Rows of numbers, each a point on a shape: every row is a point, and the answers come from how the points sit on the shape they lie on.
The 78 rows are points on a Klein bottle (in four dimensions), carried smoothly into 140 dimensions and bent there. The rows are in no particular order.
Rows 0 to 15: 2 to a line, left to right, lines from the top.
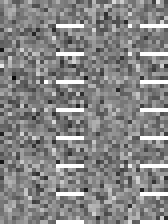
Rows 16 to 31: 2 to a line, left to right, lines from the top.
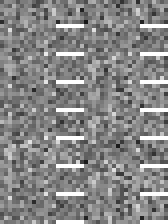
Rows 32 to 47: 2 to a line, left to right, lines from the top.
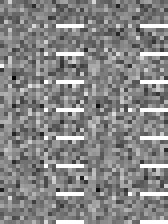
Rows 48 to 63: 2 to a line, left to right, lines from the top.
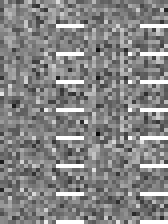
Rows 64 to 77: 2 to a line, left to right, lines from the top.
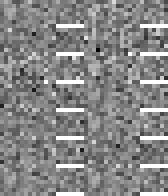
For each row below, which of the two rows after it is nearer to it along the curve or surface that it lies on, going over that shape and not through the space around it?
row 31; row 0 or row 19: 0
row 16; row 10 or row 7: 10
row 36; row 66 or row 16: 66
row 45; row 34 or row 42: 42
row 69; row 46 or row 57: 46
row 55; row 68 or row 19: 19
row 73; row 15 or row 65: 15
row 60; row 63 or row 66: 63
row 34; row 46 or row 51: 46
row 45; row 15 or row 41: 15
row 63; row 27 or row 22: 27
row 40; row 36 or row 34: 36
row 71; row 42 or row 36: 42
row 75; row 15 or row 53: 53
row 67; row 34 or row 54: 54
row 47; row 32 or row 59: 59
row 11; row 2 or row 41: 41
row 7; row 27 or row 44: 27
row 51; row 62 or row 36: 36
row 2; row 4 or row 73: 73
